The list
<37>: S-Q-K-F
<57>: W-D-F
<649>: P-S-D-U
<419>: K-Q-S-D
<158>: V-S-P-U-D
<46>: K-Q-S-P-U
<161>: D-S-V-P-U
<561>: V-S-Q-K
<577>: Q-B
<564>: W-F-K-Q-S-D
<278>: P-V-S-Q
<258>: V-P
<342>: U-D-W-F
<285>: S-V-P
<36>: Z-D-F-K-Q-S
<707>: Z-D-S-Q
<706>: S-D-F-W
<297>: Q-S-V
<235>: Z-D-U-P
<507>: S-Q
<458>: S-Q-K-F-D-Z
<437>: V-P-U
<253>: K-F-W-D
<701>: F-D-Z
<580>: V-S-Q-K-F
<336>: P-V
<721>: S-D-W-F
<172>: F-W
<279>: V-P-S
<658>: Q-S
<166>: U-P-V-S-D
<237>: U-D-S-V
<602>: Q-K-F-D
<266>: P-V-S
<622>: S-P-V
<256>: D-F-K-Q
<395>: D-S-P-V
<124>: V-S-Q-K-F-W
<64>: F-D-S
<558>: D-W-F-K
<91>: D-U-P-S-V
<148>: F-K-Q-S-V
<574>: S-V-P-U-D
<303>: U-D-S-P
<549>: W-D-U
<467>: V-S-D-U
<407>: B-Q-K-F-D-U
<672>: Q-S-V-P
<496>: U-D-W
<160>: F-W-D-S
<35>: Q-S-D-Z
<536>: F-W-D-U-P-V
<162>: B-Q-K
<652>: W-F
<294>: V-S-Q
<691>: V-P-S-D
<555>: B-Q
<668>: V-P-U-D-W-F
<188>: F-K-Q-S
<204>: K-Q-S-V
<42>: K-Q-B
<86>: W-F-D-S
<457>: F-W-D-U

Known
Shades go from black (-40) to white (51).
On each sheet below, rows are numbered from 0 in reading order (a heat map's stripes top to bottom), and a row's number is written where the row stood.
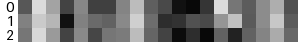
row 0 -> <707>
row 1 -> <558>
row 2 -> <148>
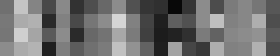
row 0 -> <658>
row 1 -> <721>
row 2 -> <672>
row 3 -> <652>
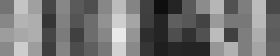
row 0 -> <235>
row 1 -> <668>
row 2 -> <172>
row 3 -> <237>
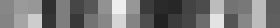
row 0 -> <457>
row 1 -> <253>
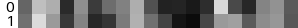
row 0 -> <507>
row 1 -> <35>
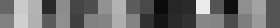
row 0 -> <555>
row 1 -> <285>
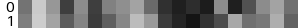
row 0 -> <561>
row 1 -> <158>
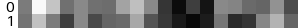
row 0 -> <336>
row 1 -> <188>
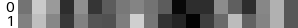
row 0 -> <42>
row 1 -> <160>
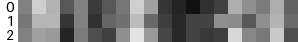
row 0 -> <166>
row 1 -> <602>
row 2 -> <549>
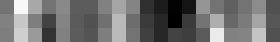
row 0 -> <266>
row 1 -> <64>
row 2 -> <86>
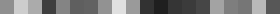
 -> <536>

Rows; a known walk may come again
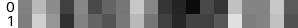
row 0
<303>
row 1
<86>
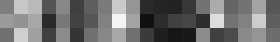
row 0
<574>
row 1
<496>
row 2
<294>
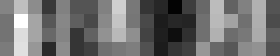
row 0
<160>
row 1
<395>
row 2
<691>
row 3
<577>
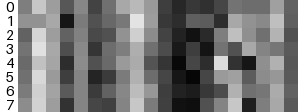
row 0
<437>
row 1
<342>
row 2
<649>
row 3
<297>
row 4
<162>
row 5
<35>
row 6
<158>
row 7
<701>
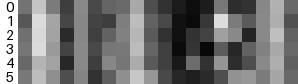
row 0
<188>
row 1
<707>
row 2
<458>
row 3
<148>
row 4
<37>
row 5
<467>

